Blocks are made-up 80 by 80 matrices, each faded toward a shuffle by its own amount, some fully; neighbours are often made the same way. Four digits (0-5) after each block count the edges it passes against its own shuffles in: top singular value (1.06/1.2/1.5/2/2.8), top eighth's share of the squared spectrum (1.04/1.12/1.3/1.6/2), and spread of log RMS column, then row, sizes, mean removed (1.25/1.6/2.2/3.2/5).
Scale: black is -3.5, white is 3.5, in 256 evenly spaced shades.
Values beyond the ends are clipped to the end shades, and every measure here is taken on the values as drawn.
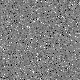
1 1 0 0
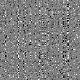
4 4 3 2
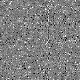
3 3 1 1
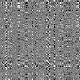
4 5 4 3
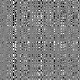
5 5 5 3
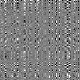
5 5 4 3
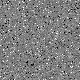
0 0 0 0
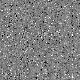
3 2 1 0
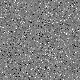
1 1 0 0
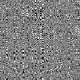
4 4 3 2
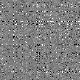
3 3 3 3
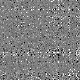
2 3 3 3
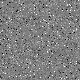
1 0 0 0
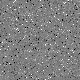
0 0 0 0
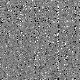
2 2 2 2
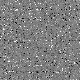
1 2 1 1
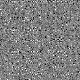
4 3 1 2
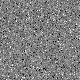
0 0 0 0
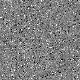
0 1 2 0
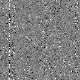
3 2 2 0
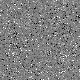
2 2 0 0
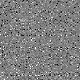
4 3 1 2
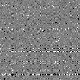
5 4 1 3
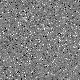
0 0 0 0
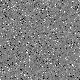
1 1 0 0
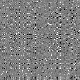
5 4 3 3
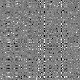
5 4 3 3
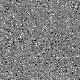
3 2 1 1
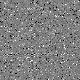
3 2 1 1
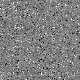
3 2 0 0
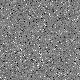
0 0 0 0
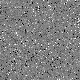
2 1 0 0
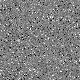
1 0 0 0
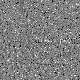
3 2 0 0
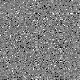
3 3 1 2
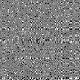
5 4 3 3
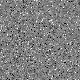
2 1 0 0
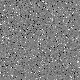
0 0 0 0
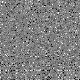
3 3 1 2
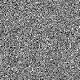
3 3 0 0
